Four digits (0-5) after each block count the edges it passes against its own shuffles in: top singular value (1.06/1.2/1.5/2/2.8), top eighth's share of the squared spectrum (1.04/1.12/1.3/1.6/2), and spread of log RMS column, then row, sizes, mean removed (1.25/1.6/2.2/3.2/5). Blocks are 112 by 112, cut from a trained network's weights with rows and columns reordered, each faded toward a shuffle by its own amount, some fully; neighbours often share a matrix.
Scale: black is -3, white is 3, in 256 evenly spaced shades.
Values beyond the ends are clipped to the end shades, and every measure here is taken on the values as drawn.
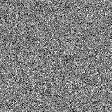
2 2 1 1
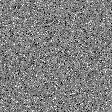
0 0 0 0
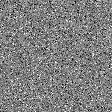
0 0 0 0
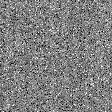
1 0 0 0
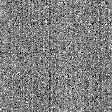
3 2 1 2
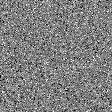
0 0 0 0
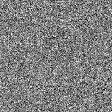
3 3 1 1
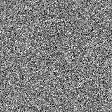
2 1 0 0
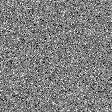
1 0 0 0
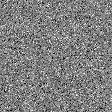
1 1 0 1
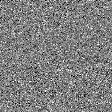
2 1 0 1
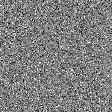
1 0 0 1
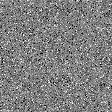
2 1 1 1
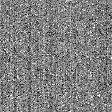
3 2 0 2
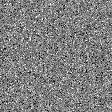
0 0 0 0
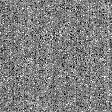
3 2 0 1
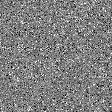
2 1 0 1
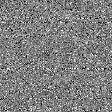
3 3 0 3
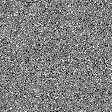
1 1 0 1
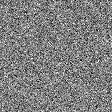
0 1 0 0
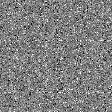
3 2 2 1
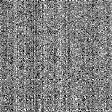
4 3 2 3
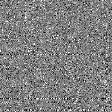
4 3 2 2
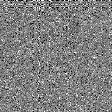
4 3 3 2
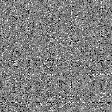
3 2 2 2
